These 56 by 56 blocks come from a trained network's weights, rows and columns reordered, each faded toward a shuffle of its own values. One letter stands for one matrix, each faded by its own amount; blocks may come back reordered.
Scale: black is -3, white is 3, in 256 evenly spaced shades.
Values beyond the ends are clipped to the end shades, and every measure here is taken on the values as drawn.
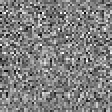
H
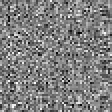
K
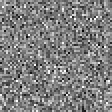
H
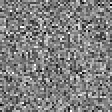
H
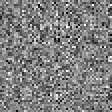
K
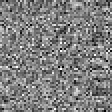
K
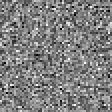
H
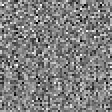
K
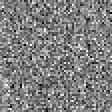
H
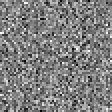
K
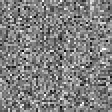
K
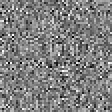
K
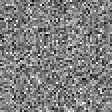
K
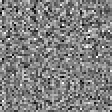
K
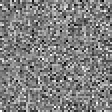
H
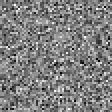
K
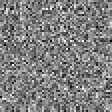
H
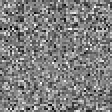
H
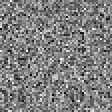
H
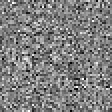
K
